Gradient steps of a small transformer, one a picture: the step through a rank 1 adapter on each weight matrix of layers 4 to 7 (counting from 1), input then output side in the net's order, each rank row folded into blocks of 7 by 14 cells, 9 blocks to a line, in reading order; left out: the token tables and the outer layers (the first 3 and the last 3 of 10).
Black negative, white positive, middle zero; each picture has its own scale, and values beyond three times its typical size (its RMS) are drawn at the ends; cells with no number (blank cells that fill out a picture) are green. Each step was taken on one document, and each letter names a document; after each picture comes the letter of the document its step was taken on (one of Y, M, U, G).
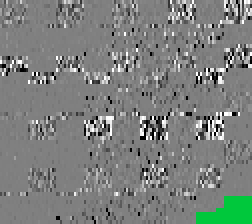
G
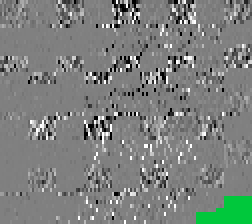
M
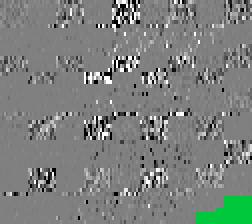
M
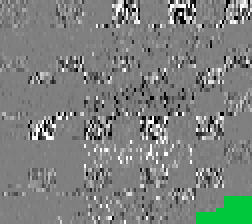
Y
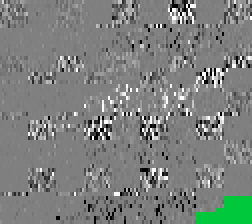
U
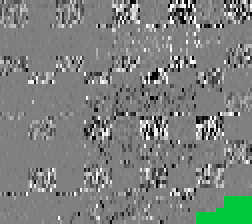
Y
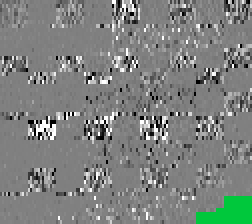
Y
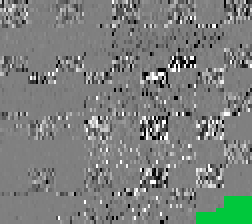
G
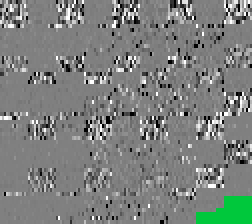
G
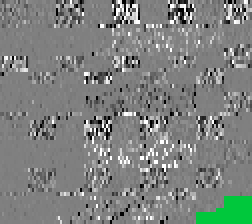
Y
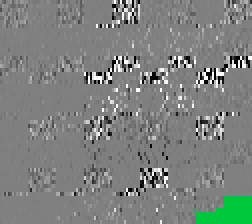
U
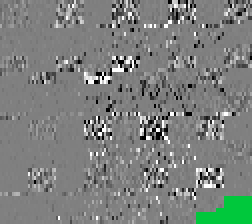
G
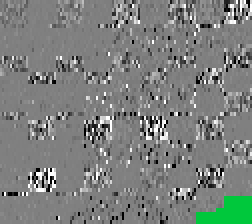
Y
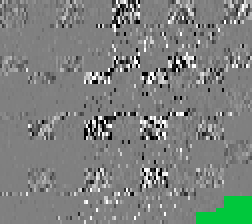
M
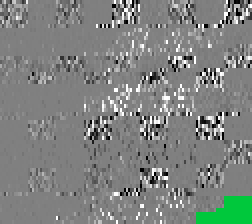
U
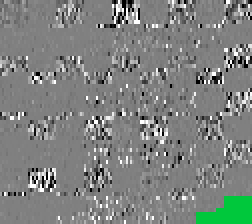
Y
